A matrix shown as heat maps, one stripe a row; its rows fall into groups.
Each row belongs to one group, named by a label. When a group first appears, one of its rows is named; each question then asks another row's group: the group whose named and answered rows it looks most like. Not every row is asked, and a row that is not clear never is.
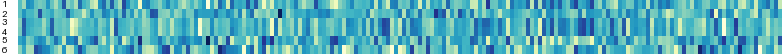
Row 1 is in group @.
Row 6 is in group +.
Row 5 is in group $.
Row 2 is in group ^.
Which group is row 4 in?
@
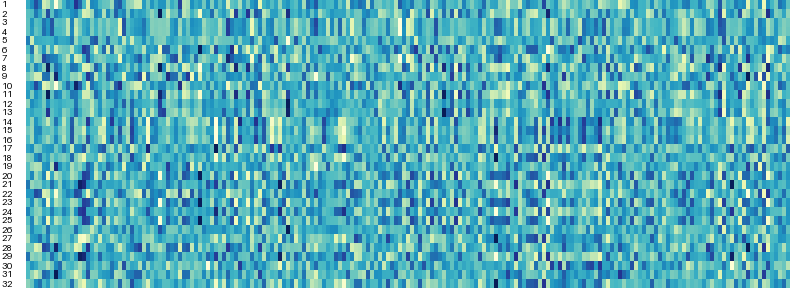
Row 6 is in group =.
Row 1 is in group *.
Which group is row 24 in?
$
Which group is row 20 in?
=
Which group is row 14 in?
@
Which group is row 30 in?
@
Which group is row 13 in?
^
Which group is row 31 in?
+
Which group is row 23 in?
=
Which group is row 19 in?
+
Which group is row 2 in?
^
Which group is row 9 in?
+
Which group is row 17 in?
$
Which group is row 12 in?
^
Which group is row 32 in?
@
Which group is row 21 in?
$
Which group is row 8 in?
^
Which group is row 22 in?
*
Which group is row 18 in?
@
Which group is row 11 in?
^
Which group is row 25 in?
=
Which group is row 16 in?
@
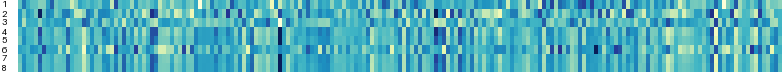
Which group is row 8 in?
^
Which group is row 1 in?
@
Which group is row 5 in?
^
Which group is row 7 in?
^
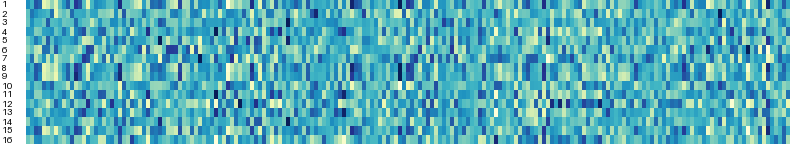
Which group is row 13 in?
$
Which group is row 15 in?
*
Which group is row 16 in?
@
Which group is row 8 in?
*
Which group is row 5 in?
^
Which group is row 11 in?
$
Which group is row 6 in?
+
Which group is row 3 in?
^
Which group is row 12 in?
@
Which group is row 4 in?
$
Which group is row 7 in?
=
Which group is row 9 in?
*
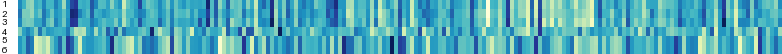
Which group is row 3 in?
$
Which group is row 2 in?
$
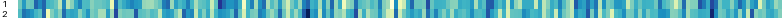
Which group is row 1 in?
+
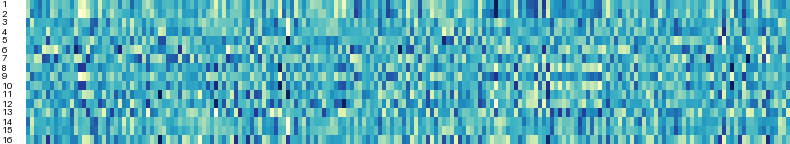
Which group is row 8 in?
$
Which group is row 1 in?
@
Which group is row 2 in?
@
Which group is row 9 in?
@
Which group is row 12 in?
$
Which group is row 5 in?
^
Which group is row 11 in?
^
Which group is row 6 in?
*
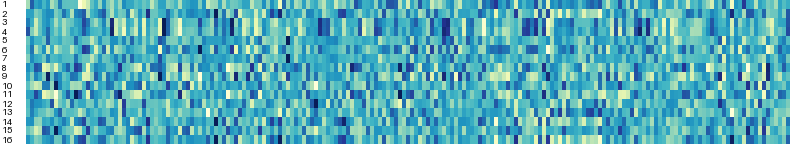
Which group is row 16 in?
$
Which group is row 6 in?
=
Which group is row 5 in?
^
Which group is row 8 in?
*
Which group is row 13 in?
@
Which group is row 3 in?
=
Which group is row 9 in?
^
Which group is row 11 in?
*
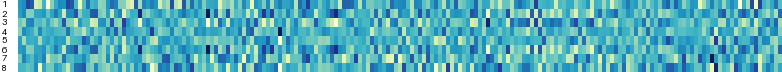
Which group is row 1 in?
*
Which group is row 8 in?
=
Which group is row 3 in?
@
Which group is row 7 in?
+
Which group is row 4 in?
^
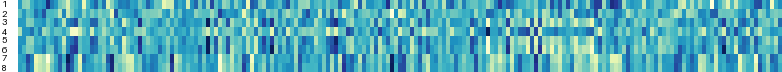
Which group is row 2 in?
+
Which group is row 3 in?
$
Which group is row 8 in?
*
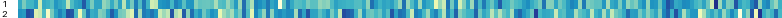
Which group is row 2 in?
*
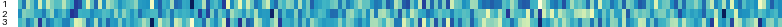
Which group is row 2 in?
$
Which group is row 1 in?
=
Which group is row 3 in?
^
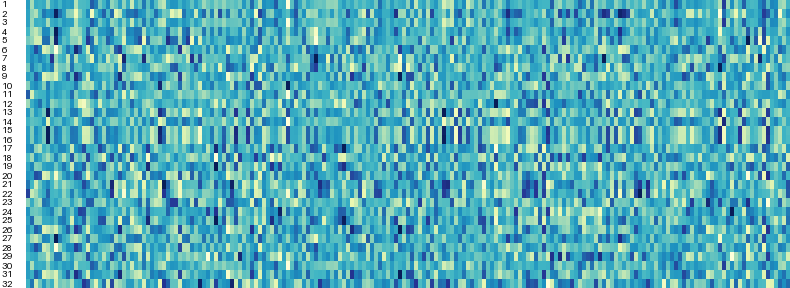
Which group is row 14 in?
=
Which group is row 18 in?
@
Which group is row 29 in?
@
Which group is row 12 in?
@
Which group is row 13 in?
^
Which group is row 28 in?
*
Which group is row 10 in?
^
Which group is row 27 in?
+
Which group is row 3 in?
=
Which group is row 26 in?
*
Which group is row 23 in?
+
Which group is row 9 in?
*
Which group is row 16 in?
^
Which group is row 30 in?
=
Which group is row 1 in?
=
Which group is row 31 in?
*
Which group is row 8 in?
+
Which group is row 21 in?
=
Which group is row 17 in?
$
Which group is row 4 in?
+
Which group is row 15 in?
^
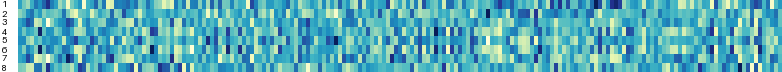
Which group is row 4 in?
^
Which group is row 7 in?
*
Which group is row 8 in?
+
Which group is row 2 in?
@
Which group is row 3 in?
*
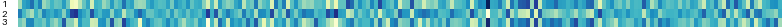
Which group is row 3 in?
@
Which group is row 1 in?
@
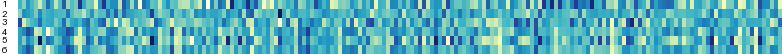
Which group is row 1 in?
@
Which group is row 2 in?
^
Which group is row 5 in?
^
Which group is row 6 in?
*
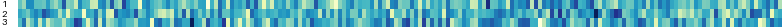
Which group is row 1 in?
@
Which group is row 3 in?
=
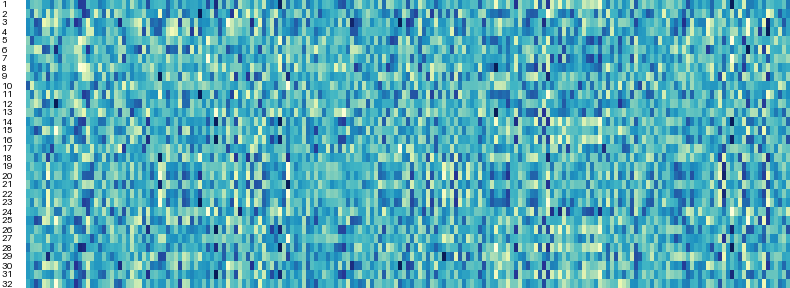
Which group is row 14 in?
$
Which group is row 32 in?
*
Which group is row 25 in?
*
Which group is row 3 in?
*
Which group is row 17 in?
+
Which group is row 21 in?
^
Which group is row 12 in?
+
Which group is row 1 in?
$
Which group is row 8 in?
@
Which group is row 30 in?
*
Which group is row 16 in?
$
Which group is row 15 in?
*
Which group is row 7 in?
@
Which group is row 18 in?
^
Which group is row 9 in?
^
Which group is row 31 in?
$
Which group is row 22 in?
=
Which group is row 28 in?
$
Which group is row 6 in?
+
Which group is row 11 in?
=
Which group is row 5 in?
@
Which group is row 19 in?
=
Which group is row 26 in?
$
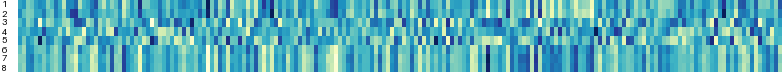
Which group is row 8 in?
@
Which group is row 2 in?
$
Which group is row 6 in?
@
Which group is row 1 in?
$
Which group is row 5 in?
^
